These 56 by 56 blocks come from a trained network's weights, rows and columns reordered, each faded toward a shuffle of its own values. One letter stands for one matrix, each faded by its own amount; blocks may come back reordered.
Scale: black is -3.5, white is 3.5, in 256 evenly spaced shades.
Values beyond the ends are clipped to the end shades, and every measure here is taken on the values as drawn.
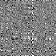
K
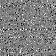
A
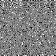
A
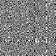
K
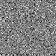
A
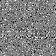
A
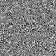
A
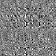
K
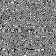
A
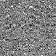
A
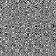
K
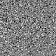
A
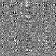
K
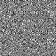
A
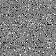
A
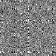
K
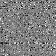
A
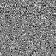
A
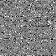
A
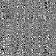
K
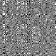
K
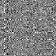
K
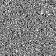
A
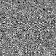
A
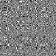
K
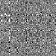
K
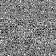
A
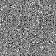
A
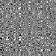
K
